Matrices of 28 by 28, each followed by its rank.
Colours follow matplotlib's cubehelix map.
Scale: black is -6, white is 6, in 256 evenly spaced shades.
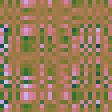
two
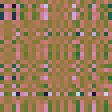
two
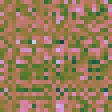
five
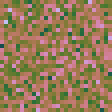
full rank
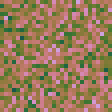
full rank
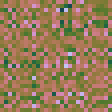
five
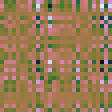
two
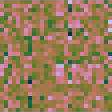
five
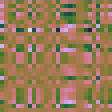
two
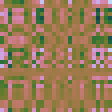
two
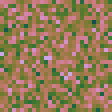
full rank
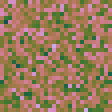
full rank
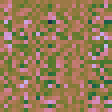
five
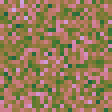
full rank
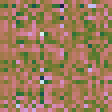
five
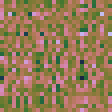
five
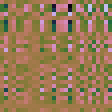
two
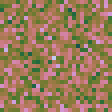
full rank
